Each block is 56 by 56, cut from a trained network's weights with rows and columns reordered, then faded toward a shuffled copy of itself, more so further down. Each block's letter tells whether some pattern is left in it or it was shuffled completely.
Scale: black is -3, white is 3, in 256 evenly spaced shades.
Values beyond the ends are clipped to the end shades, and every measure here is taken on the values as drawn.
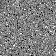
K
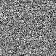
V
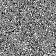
K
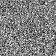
V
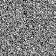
V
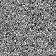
V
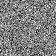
K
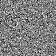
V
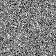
K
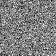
V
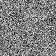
V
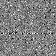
V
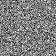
K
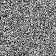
V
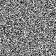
K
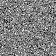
K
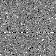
V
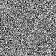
V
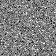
K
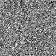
V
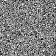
V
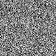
V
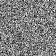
V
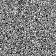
K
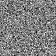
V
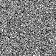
V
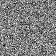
K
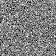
K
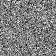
K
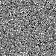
K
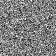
K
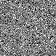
K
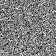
K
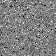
K
